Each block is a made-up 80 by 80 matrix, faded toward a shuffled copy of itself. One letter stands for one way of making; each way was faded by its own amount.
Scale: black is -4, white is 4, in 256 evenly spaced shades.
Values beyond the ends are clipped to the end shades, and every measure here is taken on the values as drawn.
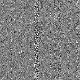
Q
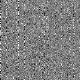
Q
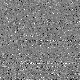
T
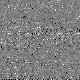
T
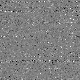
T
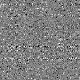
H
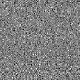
H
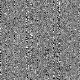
Q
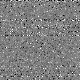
T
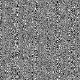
Q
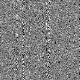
Q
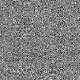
H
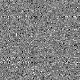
H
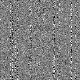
Q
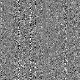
Q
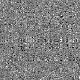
H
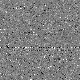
T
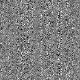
Q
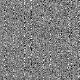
Q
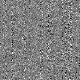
Q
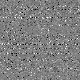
T
